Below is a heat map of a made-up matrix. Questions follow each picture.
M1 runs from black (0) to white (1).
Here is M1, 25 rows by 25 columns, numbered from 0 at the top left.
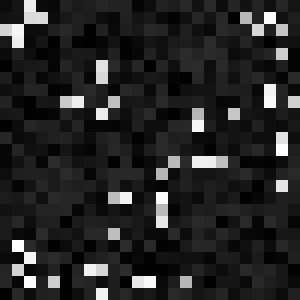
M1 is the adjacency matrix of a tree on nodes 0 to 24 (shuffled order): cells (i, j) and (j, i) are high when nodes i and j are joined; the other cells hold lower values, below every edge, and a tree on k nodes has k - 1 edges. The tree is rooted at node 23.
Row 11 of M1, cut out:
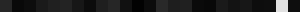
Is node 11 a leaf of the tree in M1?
yes
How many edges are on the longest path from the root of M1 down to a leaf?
8
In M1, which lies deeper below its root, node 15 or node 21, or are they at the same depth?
node 21
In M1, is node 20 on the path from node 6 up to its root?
no
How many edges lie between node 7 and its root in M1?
4
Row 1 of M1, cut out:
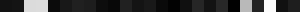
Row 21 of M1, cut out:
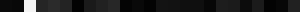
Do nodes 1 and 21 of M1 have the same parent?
yes
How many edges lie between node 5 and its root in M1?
5
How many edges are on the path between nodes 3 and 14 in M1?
7
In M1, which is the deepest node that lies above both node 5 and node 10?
8
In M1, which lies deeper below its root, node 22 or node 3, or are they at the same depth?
the same depth
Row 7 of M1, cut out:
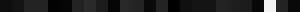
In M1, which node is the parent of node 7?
22
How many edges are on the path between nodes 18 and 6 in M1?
5
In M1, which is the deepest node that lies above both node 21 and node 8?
2
